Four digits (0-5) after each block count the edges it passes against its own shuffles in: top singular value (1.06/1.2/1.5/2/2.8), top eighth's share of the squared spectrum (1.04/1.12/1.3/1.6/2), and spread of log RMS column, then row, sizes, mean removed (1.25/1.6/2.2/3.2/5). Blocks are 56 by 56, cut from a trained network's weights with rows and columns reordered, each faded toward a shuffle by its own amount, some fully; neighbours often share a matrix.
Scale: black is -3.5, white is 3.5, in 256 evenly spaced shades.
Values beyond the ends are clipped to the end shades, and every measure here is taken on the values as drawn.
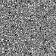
2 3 2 1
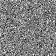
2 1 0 0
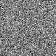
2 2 0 0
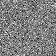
0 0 0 0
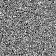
0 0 0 0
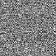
3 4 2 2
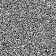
0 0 0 0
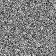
1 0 0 0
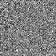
2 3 1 2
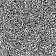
0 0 0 0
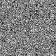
2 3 0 0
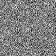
3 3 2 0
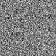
3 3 1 1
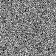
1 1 0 0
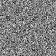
2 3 1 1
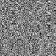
3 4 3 1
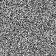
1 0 0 0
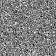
1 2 0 0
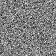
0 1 0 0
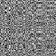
4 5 3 2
